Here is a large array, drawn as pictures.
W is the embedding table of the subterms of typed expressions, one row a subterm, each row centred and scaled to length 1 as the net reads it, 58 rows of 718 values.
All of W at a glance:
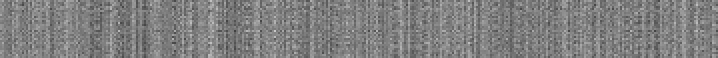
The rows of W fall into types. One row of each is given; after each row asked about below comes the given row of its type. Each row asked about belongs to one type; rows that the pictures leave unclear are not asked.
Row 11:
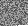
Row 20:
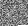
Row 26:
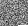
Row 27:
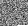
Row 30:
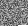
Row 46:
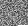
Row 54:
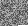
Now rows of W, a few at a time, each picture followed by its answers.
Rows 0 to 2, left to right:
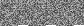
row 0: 54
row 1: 26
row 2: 46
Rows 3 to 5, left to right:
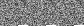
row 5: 26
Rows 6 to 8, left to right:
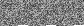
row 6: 46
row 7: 54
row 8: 27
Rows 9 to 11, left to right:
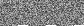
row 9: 27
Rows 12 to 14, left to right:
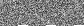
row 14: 20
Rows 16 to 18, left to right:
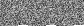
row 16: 20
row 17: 30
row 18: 27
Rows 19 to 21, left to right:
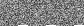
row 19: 26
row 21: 30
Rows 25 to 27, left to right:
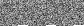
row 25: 27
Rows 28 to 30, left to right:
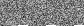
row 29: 26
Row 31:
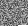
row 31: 30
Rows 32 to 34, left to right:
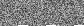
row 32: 54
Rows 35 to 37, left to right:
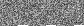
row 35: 46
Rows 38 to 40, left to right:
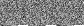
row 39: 46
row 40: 11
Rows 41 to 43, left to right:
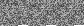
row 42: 54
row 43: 54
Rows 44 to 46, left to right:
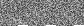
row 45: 46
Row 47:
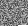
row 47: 30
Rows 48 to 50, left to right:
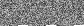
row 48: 54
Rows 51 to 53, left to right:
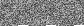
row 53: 26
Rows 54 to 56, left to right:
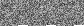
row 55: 20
